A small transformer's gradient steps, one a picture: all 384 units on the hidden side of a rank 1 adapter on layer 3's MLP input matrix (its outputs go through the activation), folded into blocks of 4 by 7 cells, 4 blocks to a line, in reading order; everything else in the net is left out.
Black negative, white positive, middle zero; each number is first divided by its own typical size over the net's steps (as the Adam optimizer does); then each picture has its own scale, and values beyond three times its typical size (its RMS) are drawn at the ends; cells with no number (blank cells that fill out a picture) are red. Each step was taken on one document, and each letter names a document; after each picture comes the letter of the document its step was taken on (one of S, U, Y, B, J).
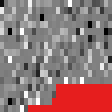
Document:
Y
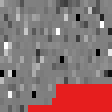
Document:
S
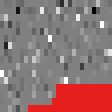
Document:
S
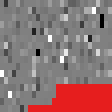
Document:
S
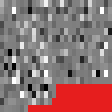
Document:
Y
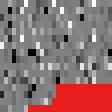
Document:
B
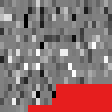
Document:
Y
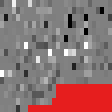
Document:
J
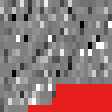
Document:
Y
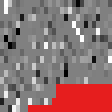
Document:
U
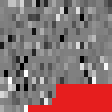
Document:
B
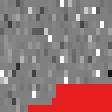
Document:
S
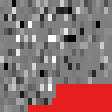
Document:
Y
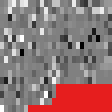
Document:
B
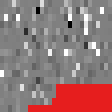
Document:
J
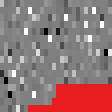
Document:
S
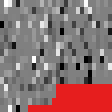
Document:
U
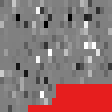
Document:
J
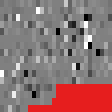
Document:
J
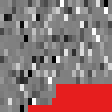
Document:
Y
